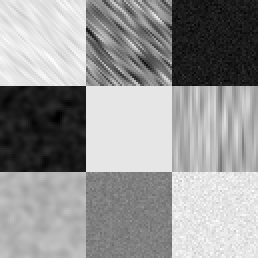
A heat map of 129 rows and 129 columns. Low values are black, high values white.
The table splits into 3 rows of 3 panels. Panel 1,1: very high, slanting down to the right, faint in contrast. Panel 1,2: middling, slanting down to the right, strong in contrast. Panel 1,3: very low, fine-grained, faint in contrast. Panel 2,1: very low, blotchy, faint in contrast. Panel 2,2: very high, flat. Panel 2,3: high, streaked downward. Panel 3,1: high, blotchy, faint in contrast. Panel 3,2: middling, fine-grained, faint in contrast. Panel 3,3: very high, fine-grained, faint in contrast.
